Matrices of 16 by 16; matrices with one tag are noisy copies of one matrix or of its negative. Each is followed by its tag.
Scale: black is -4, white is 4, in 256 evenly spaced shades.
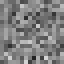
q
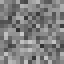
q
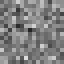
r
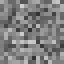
q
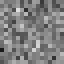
r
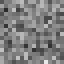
r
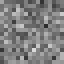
r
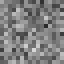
r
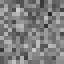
r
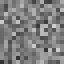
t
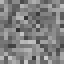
q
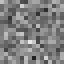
q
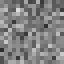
r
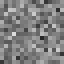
t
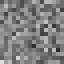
t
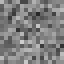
q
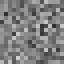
t
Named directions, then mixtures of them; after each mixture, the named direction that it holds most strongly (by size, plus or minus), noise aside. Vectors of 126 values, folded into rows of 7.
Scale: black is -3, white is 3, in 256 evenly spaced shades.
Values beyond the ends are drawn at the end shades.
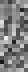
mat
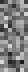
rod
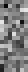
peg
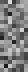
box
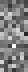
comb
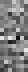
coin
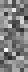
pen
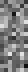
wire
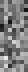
box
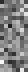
rod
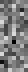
mat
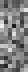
peg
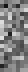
peg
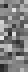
peg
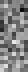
peg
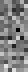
coin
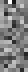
box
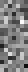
wire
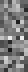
coin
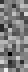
rod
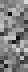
coin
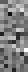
coin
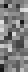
peg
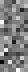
mat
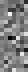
coin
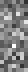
comb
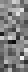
coin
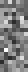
pen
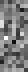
mat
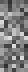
comb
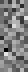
pen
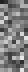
rod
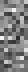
coin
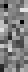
peg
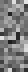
coin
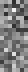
pen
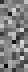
box
